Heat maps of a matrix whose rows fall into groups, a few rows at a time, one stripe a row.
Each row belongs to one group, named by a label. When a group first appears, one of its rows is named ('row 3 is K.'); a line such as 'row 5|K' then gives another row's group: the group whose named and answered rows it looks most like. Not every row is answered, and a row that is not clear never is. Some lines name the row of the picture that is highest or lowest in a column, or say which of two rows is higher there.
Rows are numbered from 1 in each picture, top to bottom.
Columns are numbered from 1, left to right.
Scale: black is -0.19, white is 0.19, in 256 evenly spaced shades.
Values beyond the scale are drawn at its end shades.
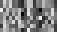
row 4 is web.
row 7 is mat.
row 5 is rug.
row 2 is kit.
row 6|web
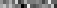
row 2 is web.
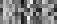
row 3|mat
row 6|web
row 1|kit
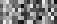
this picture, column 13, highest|2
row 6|kit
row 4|rug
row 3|web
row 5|mat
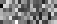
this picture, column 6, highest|6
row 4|web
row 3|rug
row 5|kit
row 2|mat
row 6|rug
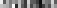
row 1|web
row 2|web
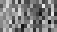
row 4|web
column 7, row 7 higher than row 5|Yes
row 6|kit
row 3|web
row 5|rug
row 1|rug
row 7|web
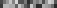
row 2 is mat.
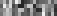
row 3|mat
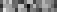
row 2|mat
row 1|kit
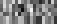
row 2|kit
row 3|kit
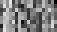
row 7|mat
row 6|web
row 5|mat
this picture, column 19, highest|6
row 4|mat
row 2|kit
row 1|kit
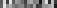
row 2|mat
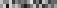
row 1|kit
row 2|rug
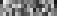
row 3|kit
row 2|web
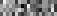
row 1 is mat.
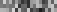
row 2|rug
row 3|web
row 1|rug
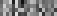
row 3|mat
